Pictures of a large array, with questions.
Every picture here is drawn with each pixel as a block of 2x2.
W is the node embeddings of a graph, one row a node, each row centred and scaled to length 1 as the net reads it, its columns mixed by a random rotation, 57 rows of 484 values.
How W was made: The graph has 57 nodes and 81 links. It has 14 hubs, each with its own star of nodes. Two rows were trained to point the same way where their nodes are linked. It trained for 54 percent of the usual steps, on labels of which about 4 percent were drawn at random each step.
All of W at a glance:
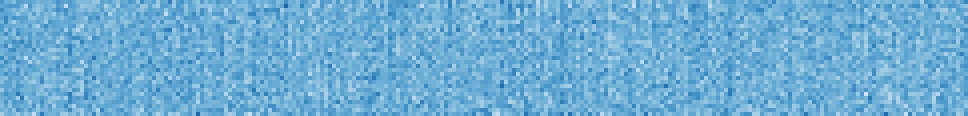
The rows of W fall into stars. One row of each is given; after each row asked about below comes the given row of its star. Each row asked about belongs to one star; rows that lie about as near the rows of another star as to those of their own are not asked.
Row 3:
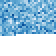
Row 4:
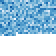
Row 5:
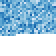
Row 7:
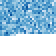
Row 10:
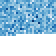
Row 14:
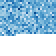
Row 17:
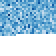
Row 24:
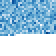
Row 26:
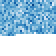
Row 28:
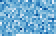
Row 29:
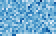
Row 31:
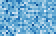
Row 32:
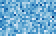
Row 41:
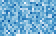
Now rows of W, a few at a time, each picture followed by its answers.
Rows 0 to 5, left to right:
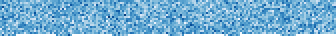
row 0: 3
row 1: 10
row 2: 31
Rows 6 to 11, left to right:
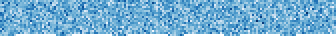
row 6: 26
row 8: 31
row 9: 29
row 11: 4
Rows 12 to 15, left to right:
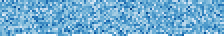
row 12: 14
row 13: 5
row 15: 3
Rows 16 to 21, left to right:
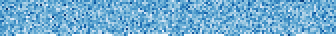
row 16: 10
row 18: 17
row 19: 28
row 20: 17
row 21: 14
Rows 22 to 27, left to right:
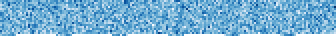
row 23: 29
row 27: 17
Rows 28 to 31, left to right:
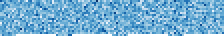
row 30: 3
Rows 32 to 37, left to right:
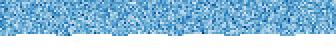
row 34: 24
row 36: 17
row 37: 7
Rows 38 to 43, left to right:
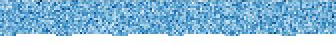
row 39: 4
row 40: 14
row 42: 14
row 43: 32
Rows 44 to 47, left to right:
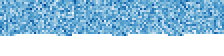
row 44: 26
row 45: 31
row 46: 4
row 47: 24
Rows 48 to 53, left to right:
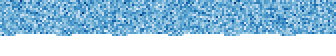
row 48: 28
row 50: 10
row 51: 28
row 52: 7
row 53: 32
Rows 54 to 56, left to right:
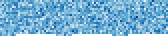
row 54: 24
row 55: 32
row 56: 41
